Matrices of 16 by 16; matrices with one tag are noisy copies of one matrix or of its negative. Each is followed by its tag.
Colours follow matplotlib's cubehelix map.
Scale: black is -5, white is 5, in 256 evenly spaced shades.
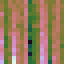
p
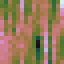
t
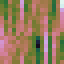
t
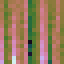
p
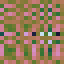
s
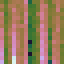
p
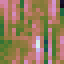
t
